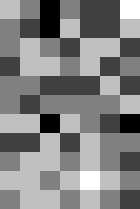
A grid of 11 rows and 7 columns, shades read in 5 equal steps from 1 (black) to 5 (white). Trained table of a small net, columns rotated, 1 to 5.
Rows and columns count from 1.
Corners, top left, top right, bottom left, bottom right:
4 5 3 2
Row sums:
20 18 22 22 18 21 19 20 23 27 23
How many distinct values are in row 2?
4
